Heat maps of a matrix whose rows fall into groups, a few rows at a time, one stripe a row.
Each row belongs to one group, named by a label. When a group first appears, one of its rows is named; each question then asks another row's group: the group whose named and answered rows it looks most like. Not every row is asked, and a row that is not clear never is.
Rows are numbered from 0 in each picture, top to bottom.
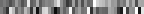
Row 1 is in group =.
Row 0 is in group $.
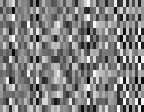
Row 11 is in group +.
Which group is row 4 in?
+
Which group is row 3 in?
$
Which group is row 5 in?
=
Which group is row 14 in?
=
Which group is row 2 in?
=
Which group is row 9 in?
+
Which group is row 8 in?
=
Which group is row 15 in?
+
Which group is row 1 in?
+
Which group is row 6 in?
+
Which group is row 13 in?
$
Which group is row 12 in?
=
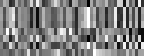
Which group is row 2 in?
=
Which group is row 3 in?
=
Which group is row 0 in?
+
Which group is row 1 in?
=
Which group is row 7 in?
$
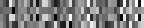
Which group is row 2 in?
=
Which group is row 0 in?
=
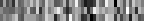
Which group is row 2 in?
+
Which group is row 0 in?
+
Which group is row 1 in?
$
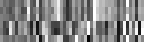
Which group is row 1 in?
$
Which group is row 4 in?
=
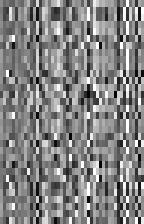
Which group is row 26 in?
=
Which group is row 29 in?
=
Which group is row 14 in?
+
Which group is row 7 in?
$
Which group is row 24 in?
$
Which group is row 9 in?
$
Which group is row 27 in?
=
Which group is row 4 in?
$
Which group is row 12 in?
$
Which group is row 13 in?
+
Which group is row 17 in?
$
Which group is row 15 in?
$
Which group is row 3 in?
$
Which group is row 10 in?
+
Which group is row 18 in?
$
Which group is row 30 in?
$
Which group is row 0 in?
$
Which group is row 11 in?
=
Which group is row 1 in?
=
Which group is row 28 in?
$
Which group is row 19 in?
+
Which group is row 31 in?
=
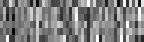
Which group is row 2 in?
+
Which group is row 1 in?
+
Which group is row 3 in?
$
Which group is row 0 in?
=
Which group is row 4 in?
+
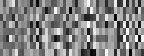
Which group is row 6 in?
$
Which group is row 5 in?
=
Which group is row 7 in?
+
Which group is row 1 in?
+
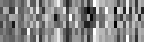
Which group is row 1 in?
+
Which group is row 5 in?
$
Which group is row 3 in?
+
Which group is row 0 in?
$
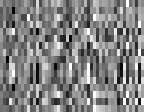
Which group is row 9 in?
=
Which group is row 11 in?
=
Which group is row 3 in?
+
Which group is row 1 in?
+
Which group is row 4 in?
=
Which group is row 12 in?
+
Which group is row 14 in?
=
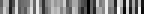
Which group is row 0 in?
+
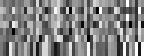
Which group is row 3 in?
+
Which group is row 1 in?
+
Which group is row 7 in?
=
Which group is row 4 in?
+
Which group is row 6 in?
=
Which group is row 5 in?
$
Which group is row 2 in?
$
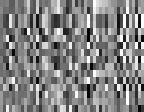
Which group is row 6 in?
=
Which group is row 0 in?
$
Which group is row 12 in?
+
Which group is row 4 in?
$
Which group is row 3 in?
=
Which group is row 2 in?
=
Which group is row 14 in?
$
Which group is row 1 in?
$
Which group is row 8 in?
=
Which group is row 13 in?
$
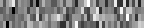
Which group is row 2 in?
$
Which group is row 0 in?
=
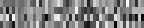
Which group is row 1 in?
+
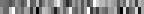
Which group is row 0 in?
$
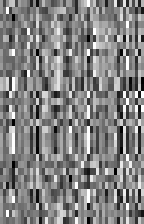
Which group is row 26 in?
+
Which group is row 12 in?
+
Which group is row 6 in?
$
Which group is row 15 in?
=
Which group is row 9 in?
$
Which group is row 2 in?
+
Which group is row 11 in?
+
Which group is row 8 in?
$
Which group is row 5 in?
+
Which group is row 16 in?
=
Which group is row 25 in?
+
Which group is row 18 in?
=
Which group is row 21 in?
=
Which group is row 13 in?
=
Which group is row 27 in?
=
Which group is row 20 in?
=
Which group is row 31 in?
$
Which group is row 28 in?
=
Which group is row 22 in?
$
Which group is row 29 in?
$
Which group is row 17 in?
+
